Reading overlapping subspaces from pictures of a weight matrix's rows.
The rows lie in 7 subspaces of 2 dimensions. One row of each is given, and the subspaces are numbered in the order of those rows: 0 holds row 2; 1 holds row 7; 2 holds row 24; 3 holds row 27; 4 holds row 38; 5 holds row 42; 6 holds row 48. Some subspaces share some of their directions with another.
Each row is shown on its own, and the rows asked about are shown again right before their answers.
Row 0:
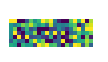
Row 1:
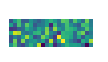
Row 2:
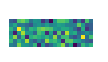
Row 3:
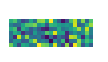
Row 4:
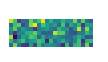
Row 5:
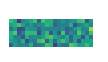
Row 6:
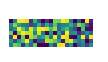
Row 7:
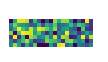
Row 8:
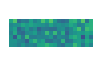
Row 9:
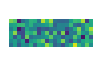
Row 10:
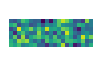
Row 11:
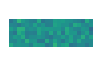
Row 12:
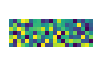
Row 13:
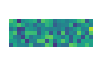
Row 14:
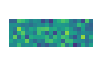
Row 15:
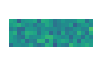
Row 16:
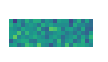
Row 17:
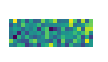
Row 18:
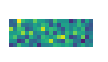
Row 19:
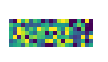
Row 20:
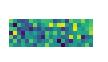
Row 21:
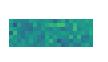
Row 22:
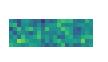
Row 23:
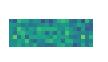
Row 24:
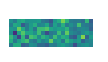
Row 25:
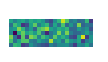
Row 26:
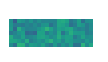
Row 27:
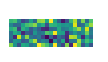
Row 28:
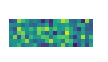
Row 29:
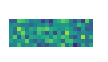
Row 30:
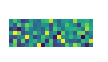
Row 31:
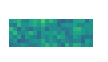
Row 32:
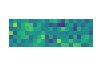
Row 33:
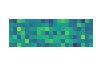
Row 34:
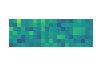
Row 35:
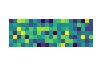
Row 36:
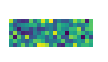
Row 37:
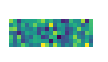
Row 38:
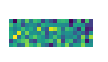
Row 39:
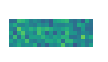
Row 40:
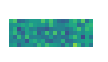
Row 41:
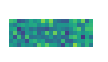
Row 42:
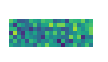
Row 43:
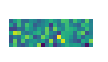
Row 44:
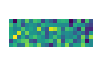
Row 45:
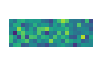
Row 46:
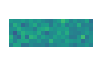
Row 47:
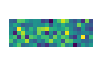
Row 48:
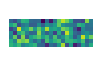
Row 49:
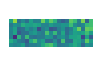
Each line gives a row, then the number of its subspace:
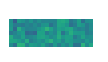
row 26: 1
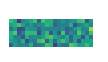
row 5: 3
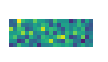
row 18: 6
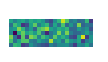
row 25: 2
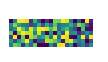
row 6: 1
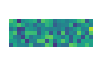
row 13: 3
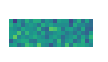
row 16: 4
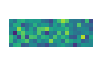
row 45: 2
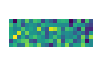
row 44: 4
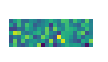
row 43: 0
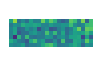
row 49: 4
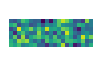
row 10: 6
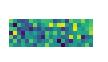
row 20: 5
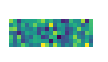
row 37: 0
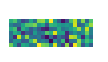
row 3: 3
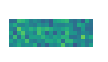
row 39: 5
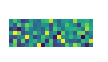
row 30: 0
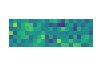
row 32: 5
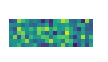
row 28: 0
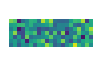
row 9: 3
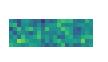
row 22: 6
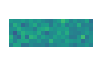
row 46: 2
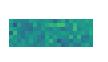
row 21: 5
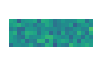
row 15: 3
